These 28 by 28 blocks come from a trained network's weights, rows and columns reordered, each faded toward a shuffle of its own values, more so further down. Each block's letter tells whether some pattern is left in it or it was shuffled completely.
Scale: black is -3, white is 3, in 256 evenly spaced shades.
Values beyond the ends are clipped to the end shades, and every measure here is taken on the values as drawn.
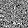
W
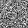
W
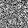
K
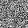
K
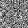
W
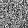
K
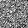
K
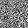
W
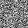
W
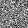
K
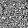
W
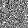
W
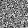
K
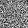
K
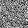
K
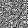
W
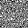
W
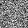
K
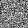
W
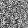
W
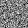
K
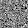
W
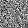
K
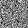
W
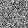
K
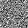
W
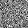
K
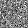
K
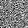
W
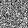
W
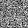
K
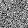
K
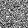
K
